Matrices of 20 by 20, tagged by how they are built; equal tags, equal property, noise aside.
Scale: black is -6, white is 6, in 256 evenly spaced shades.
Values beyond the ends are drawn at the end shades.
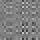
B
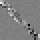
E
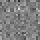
B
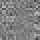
B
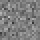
B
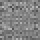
B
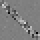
E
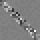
E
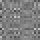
B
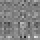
B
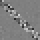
E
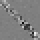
E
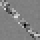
E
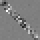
E
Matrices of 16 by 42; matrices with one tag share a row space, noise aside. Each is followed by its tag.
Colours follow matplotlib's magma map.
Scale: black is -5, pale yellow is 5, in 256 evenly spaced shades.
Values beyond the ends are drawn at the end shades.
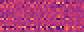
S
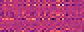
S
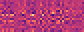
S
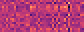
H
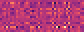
H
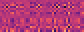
H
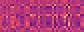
H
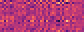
S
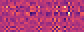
H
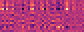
S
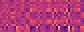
H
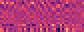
S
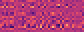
S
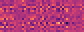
S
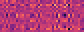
H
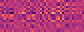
S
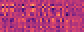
S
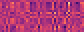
H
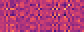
H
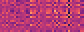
H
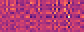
H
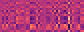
H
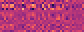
S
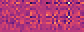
H
